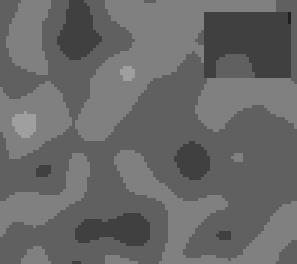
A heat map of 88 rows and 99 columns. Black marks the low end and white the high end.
In the top right lies a patch that is lower than the rest. The halves do not mirror each other. The top right is the ninth with the lowest average. Overall the values sit about 40% of the way up the scale.
